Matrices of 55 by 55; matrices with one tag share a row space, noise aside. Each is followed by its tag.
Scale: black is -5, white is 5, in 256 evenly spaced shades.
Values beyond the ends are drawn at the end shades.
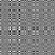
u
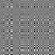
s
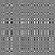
s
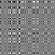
u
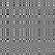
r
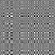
s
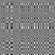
s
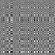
s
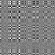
u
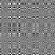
u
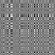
s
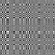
r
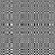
s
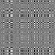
s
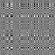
s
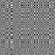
s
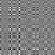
u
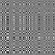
r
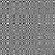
r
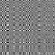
r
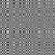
r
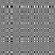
s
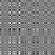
u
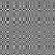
r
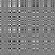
u
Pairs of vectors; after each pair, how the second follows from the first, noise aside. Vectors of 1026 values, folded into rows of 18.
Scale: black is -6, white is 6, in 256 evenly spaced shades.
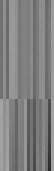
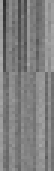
reversed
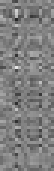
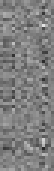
wrapped around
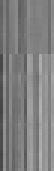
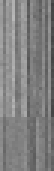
reversed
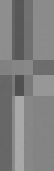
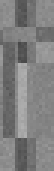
wrapped around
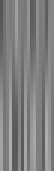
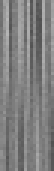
reversed
